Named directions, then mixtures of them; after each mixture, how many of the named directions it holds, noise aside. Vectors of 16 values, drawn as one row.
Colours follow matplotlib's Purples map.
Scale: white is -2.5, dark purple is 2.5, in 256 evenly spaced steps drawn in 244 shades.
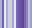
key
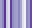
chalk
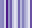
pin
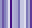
two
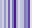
three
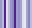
three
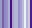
two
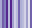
two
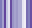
one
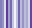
one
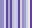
one
